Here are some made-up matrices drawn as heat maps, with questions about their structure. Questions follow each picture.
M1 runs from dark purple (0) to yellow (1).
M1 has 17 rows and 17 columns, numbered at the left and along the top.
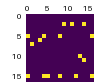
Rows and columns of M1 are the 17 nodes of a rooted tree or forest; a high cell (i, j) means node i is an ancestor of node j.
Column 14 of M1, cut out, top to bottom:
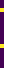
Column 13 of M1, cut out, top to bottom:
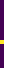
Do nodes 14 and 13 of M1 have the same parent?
no
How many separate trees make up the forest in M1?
5
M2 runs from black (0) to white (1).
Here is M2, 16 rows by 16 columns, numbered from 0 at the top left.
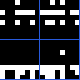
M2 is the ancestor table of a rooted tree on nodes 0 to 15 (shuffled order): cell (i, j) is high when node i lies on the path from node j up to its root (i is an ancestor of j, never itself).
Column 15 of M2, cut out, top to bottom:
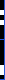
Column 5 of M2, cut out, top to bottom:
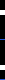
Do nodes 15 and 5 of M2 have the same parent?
no
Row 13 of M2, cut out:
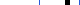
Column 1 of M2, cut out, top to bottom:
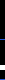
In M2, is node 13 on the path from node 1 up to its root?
yes
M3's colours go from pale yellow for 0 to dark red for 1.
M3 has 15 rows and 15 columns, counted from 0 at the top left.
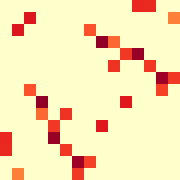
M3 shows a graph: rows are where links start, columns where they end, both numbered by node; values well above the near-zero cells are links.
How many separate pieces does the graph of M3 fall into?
2
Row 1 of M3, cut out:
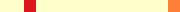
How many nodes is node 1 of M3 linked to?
2
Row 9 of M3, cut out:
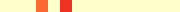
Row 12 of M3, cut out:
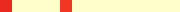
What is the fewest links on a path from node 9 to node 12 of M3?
2
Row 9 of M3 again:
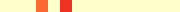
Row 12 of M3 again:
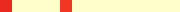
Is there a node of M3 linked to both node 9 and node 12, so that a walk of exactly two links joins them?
yes
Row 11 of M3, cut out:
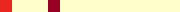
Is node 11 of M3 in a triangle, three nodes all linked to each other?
no
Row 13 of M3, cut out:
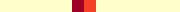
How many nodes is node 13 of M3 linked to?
2
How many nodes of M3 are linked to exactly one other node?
0
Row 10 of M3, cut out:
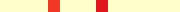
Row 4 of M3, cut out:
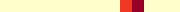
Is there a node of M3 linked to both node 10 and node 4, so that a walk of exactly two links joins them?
no
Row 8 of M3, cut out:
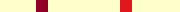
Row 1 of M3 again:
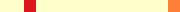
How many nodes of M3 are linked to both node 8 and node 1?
0
